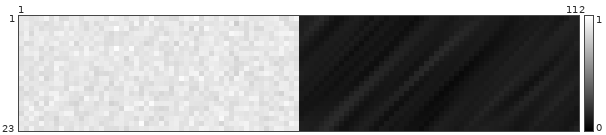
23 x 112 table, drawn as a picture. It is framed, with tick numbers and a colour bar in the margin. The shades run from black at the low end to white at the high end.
The table splits into one row of 2 panels. Panel 1,1: very high, fine-grained, faint in contrast. Panel 1,2: very low, slanting up to the right, faint in contrast.
